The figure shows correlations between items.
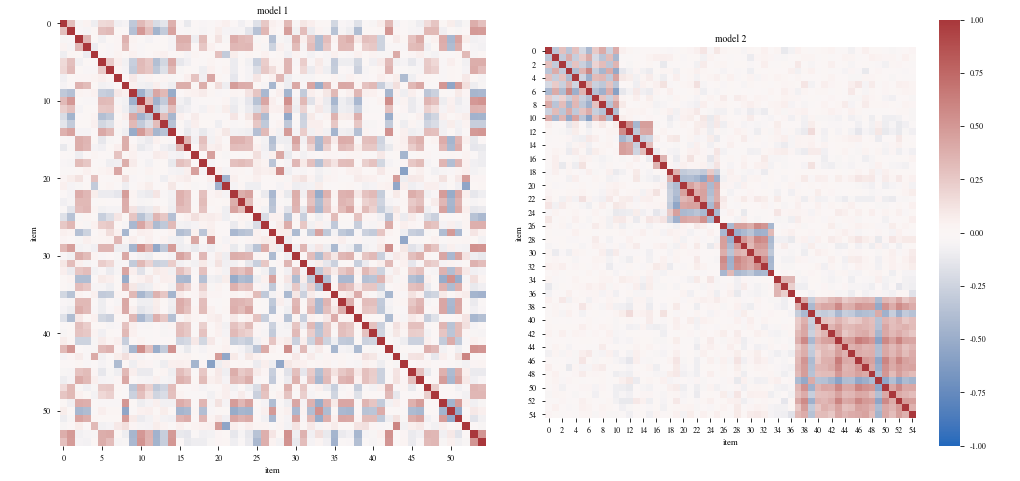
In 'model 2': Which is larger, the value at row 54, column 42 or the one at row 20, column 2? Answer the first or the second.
the first
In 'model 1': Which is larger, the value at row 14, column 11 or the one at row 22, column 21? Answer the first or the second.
the first
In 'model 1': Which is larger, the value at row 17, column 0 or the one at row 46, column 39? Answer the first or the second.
the second
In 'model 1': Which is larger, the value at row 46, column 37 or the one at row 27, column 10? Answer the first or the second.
the first
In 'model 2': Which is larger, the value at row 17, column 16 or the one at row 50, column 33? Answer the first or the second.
the first
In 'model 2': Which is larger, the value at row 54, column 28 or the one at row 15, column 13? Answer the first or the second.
the first
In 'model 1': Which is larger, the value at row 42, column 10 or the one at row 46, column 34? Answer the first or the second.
the first
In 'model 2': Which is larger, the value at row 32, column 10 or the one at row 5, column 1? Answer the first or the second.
the second
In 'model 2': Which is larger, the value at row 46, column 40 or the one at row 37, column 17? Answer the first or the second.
the first
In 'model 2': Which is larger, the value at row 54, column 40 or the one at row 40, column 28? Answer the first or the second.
the first
